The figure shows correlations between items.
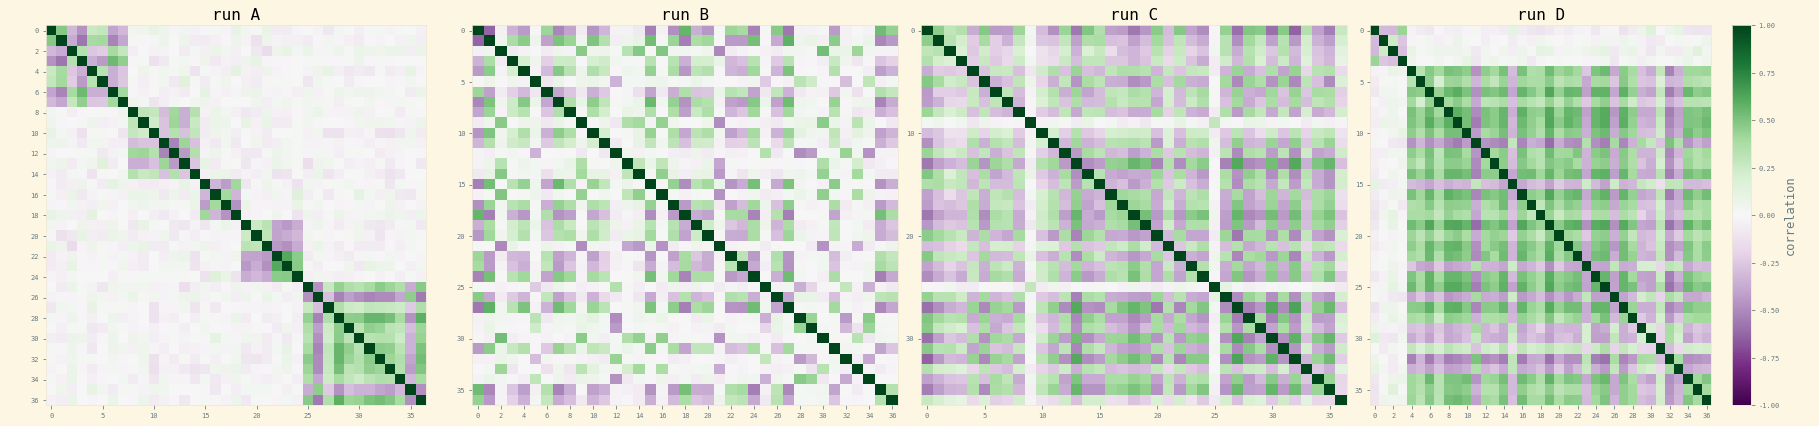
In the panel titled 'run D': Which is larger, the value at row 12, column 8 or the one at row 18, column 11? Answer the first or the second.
the first
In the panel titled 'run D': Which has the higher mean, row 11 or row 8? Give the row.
8
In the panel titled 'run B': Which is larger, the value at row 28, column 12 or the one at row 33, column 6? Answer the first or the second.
the second
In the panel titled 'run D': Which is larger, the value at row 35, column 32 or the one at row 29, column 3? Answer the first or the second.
the second
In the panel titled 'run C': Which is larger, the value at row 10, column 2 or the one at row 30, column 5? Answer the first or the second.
the first
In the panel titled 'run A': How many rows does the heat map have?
37
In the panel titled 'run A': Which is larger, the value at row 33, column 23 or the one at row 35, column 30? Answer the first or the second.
the first
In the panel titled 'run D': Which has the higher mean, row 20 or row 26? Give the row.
20
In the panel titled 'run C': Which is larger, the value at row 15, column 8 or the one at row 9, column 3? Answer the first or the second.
the first
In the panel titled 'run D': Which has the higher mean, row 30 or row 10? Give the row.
10
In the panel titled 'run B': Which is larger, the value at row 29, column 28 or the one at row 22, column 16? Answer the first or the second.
the first
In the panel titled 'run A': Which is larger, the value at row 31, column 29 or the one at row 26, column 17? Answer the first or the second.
the first
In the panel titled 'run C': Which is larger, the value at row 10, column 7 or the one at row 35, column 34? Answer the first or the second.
the second
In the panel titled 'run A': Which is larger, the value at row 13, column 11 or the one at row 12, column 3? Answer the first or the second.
the first
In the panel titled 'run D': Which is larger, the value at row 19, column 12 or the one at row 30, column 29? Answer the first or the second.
the first
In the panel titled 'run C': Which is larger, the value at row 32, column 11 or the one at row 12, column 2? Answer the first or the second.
the first
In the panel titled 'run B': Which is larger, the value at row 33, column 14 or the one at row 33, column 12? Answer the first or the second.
the first
